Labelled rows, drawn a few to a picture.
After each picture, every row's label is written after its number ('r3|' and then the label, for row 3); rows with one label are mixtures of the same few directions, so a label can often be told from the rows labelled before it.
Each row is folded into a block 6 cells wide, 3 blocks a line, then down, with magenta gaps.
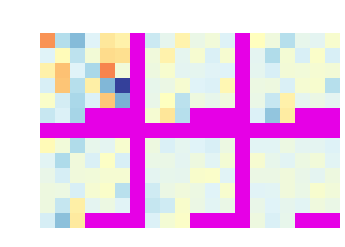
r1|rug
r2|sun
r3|sun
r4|sun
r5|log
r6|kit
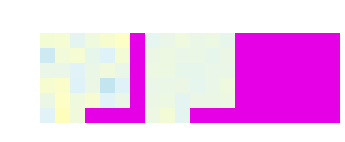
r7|kit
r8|sun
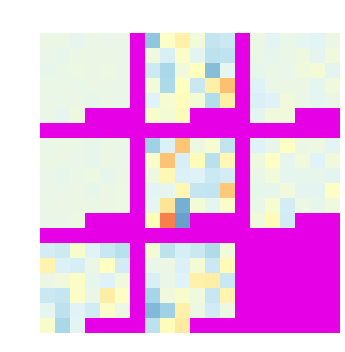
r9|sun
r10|rug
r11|log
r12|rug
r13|sun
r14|sun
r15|kit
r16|log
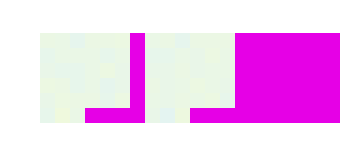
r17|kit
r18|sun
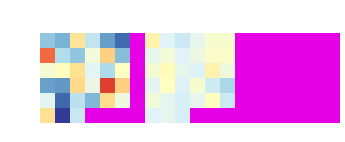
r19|kit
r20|rug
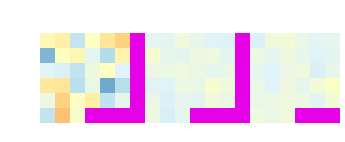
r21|kit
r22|kit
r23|rug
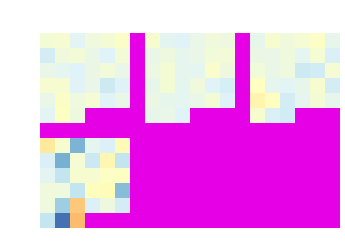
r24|kit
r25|rug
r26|log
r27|sun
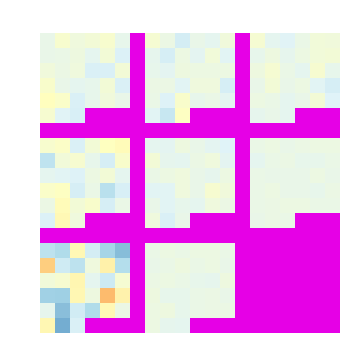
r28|log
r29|sun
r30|rug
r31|kit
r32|kit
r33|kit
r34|kit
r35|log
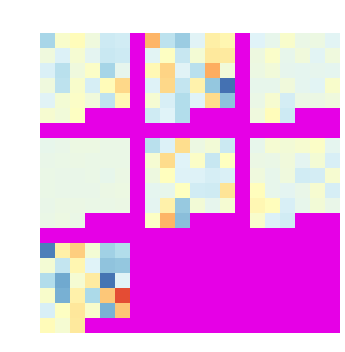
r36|rug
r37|rug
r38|sun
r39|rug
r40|sun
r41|log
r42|rug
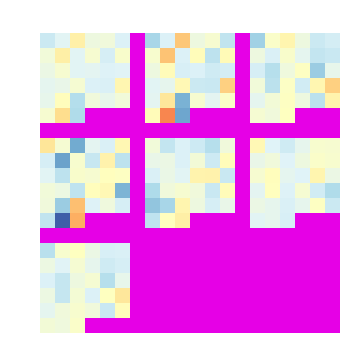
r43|sun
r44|sun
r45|rug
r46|sun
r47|log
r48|rug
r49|rug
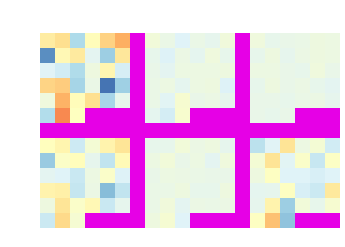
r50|kit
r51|sun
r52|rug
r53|kit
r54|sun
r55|sun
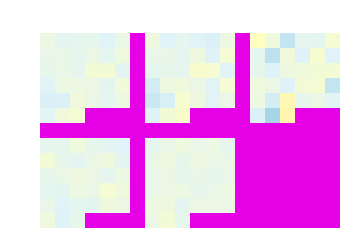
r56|log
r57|log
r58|sun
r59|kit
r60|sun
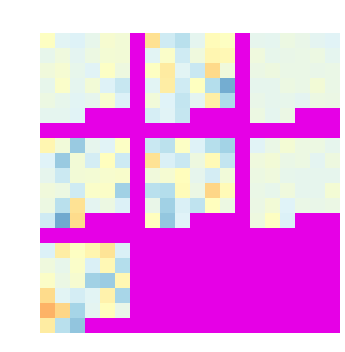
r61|rug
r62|rug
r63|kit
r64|sun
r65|kit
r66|sun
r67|log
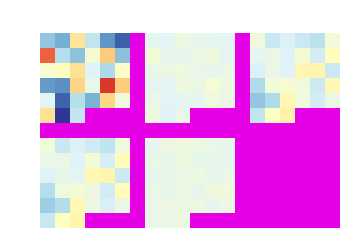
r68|kit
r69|kit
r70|log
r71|log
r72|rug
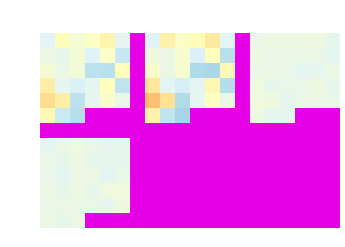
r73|log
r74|log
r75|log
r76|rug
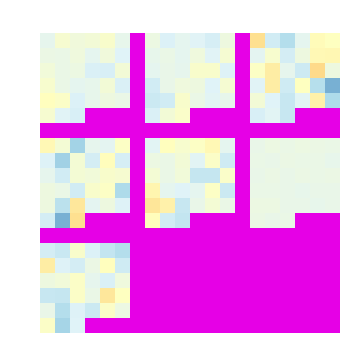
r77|log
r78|log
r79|rug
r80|sun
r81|log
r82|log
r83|kit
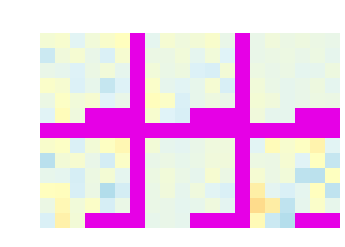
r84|kit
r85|log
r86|log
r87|kit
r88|rug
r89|log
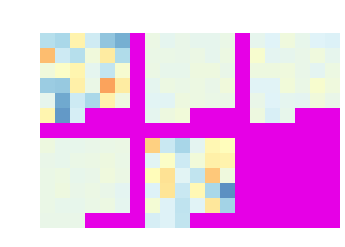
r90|kit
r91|log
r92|kit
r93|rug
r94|rug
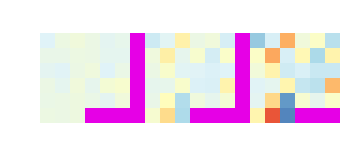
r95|rug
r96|sun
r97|sun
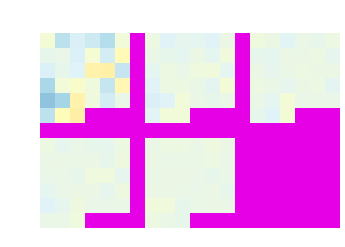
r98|log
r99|log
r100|sun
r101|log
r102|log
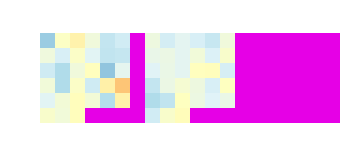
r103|rug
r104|log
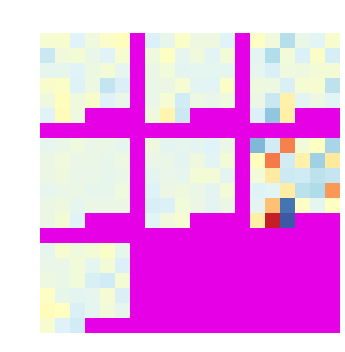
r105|kit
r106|sun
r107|sun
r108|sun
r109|log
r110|sun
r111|log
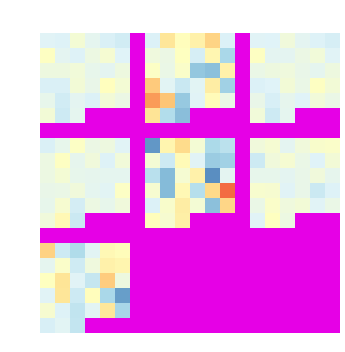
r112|kit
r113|log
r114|kit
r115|sun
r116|rug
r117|kit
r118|rug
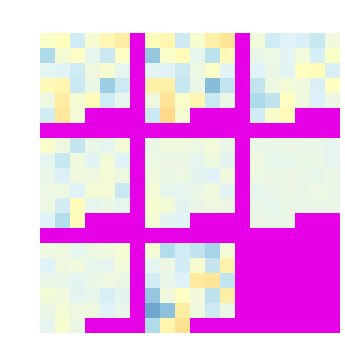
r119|kit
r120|kit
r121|log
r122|sun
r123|log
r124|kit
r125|kit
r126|log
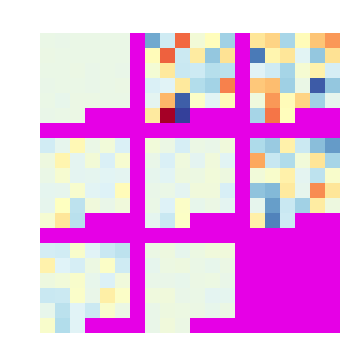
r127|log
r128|sun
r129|kit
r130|sun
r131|sun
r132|kit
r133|kit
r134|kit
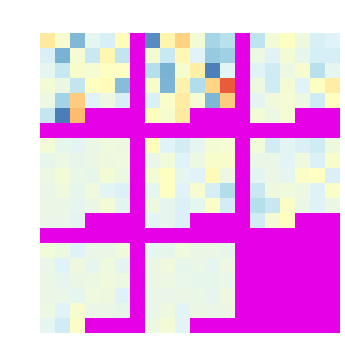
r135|sun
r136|rug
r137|rug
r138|rug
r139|rug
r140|log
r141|sun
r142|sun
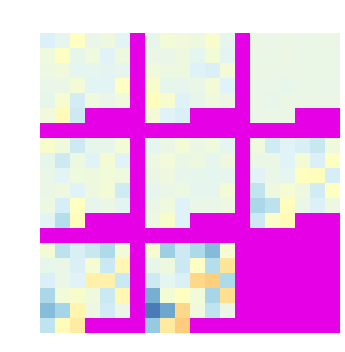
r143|sun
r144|log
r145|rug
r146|sun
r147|sun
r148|log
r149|log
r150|log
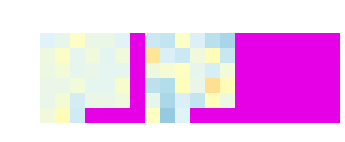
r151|sun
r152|kit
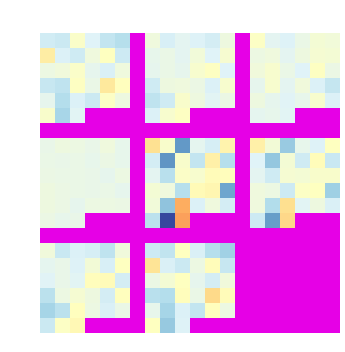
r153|kit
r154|log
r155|rug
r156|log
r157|sun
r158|sun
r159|log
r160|kit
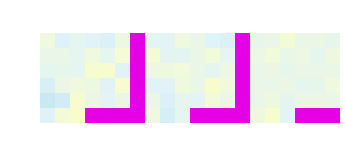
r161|log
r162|kit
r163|sun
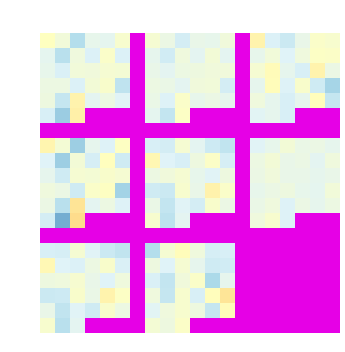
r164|sun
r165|sun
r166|rug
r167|sun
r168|kit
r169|sun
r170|kit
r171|rug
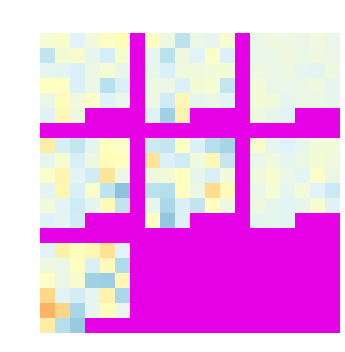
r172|kit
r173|sun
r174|log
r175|rug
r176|kit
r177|rug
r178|log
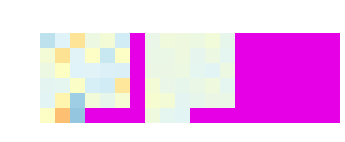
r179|sun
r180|log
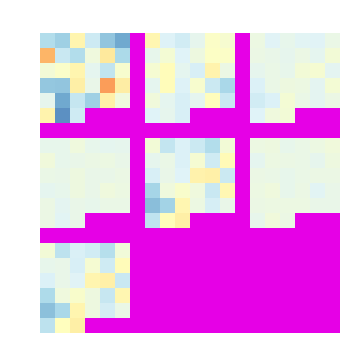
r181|kit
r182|rug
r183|log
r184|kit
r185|log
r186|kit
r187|log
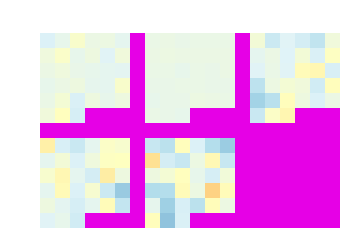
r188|sun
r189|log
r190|log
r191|rug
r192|kit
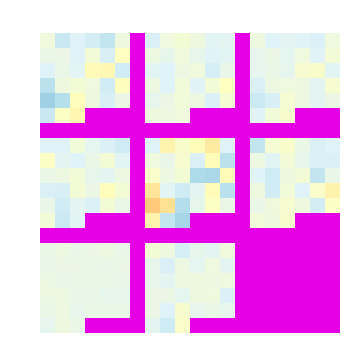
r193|log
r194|rug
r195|log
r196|kit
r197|log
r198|rug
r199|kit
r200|sun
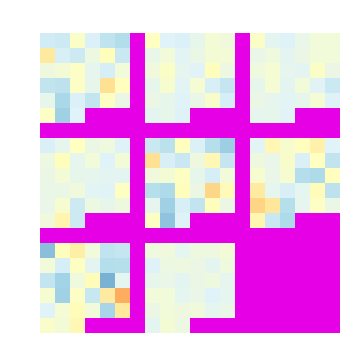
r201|kit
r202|rug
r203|rug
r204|sun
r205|kit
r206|log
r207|rug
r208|kit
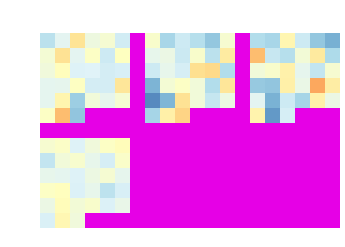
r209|sun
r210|log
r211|kit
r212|kit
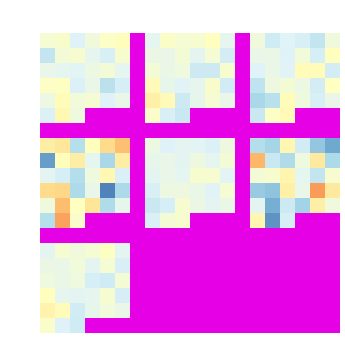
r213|kit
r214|log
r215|log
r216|kit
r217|log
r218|kit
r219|log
